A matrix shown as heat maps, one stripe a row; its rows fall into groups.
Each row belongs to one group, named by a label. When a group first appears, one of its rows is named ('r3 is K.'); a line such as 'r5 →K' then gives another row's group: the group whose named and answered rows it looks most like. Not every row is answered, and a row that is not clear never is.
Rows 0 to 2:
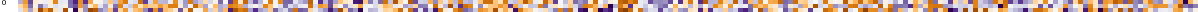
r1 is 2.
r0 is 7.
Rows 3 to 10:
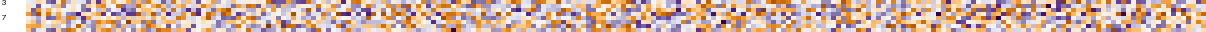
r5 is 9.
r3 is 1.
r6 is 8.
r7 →2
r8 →7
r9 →1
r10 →2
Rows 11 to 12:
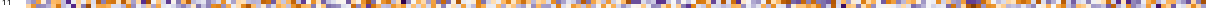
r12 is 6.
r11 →1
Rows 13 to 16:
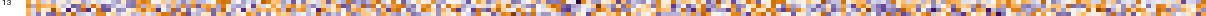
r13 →9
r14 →8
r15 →8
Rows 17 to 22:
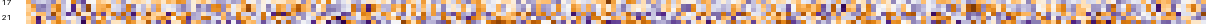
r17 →2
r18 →6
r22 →7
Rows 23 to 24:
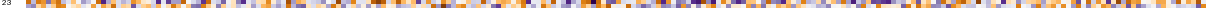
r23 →8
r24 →1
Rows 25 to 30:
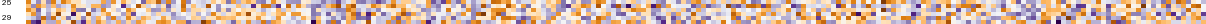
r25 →7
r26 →8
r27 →7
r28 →6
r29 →7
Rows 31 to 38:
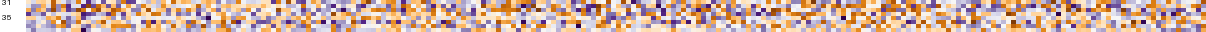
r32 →7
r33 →1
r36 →7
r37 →1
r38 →9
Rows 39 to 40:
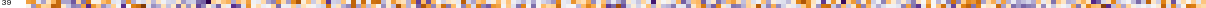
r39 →6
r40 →8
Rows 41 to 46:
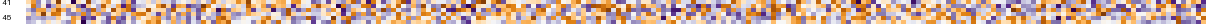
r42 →2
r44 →8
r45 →9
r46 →9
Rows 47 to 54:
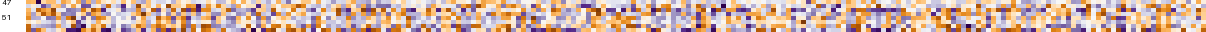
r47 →7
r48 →6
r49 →8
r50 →8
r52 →2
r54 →8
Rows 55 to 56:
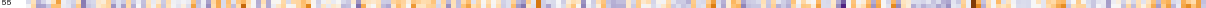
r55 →6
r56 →6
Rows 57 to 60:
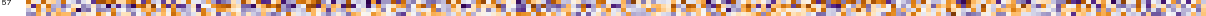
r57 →7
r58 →9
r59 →9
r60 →1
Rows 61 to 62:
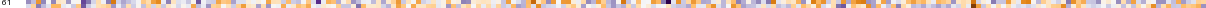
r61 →9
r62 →6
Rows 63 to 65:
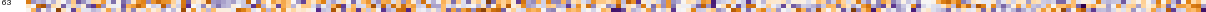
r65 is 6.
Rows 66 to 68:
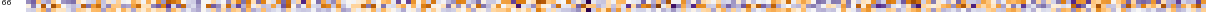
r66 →1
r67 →8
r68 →1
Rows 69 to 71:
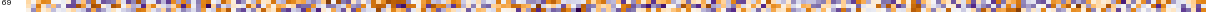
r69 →8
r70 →1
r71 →9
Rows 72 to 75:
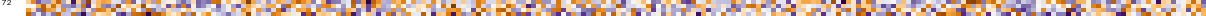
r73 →8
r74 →7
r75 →2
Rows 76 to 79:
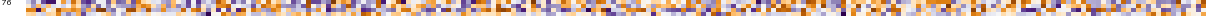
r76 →9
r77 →9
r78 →7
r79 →6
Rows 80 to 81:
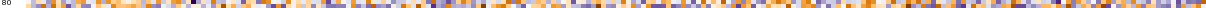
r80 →1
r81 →7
